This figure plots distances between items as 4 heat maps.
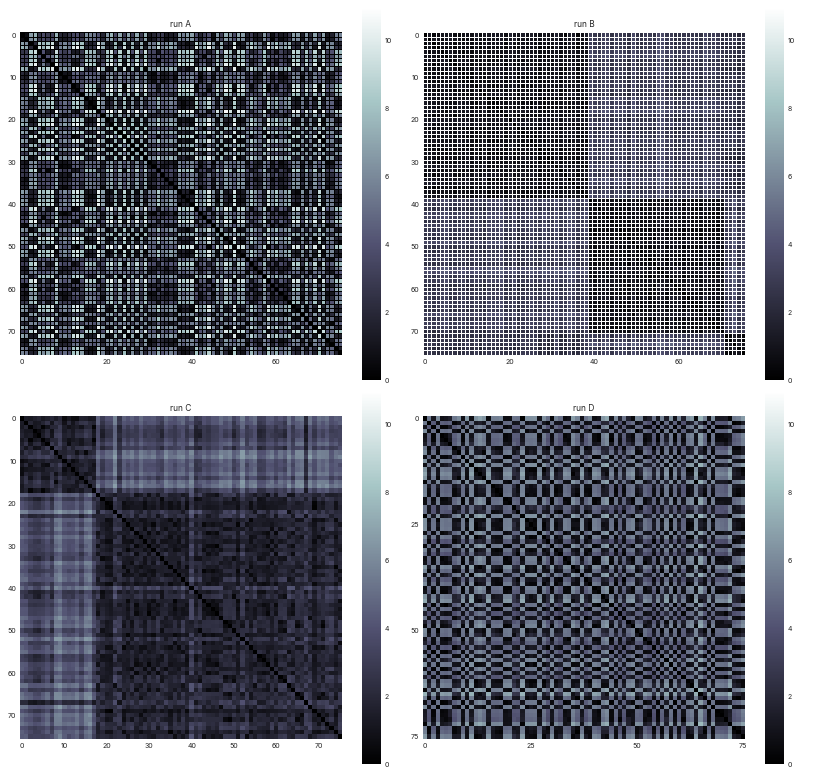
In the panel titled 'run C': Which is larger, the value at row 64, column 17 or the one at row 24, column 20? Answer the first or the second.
the first
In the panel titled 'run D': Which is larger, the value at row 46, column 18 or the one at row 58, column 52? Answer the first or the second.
the second
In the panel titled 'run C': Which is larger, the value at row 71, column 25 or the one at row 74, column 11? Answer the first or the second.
the second
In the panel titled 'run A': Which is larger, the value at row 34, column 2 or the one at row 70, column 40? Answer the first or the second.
the second
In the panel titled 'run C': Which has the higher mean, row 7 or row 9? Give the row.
9
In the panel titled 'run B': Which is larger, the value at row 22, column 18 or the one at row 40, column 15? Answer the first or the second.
the second
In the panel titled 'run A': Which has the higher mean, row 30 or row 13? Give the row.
13
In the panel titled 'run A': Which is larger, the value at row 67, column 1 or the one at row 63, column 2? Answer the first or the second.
the second
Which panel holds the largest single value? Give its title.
run A
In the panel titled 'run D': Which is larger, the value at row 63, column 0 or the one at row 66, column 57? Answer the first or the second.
the first
